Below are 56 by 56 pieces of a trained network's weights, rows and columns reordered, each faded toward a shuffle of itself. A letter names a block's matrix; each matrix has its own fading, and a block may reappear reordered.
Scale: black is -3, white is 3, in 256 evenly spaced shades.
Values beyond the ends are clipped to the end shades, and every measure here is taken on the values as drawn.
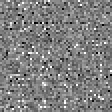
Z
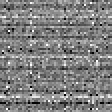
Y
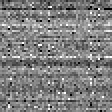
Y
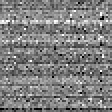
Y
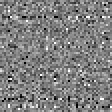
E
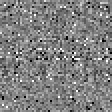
Z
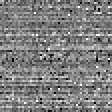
Y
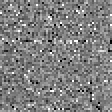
Z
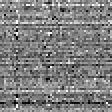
Y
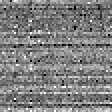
Y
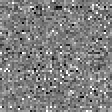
Z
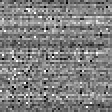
Y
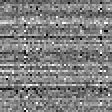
Y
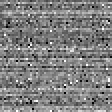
Y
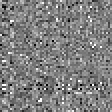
E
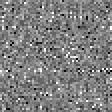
Z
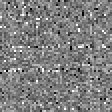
Z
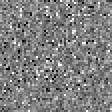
Z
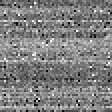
Y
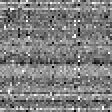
Y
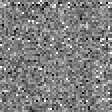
Z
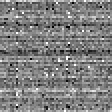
Y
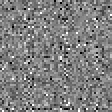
E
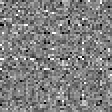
E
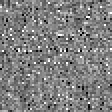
Z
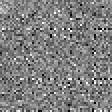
E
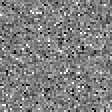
Z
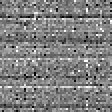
Y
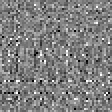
E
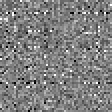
E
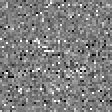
Z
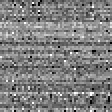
Y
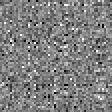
E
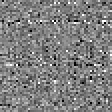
E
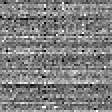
Y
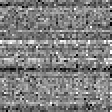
Y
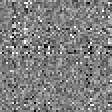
E
